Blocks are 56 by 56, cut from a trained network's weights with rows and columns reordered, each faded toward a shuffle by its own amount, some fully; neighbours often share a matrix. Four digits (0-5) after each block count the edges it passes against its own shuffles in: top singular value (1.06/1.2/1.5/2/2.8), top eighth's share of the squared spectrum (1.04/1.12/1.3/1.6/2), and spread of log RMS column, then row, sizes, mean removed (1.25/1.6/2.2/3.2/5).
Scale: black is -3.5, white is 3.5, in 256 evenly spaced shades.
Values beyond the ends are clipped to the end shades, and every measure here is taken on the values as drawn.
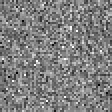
1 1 0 0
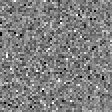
0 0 0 0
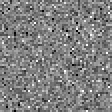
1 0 0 0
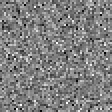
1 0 0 0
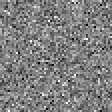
1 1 0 0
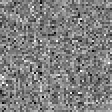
2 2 1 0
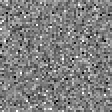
0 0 0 0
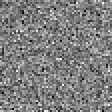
2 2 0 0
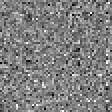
3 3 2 2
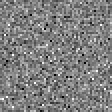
0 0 0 0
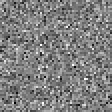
2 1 0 0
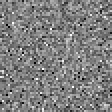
0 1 0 0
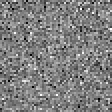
2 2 0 1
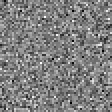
2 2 0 0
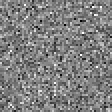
1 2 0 0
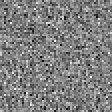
1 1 0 0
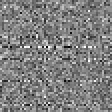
4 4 1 3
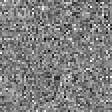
3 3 1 2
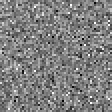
1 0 0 0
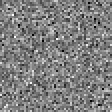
2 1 0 0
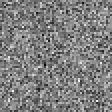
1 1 0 0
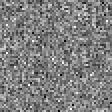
1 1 0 0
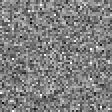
0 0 0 0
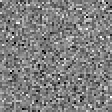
2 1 0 0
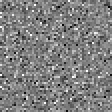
0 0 0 0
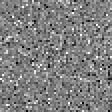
0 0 0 0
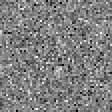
2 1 0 0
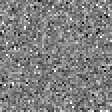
1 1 0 0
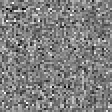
2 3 1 2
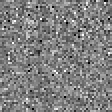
1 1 0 1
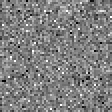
1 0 0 0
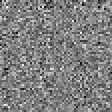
3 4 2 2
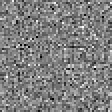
3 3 1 1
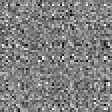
4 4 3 3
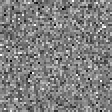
1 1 0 0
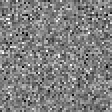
2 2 0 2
